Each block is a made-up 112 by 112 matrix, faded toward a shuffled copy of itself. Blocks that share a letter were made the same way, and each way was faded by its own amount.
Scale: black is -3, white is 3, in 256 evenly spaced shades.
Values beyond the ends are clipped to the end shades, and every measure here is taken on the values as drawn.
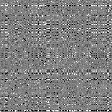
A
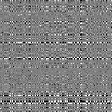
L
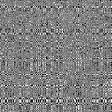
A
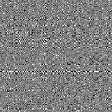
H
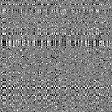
A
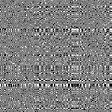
A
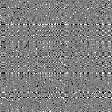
A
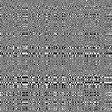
L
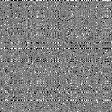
H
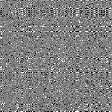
H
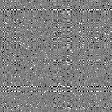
A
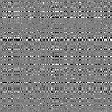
L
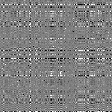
L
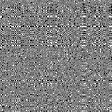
H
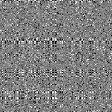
H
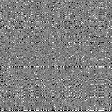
H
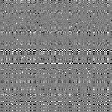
L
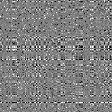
A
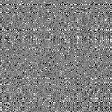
H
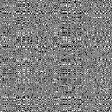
H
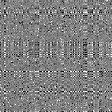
A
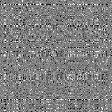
H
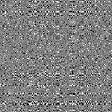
H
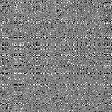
H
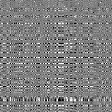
L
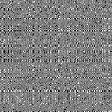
A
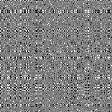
A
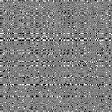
A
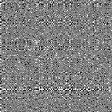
H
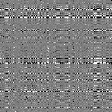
L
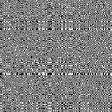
A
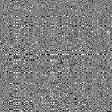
H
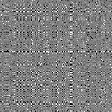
A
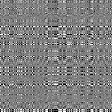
L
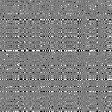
L
